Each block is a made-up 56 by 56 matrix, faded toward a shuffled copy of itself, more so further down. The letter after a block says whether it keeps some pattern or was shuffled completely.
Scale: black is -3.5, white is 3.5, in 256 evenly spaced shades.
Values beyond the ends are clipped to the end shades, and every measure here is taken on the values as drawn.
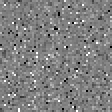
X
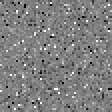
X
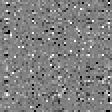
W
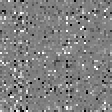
W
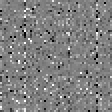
W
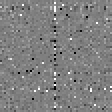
W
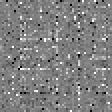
W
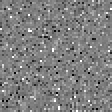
X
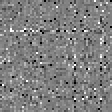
W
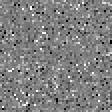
X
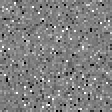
X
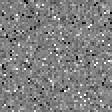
X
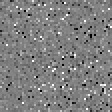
X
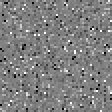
X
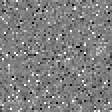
X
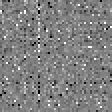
W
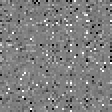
W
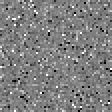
X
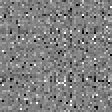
W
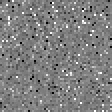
X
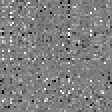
W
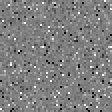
X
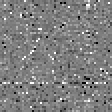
W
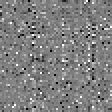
W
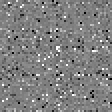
W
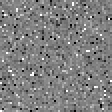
X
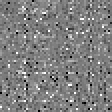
W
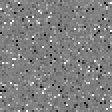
X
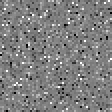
X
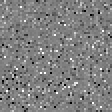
X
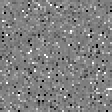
X
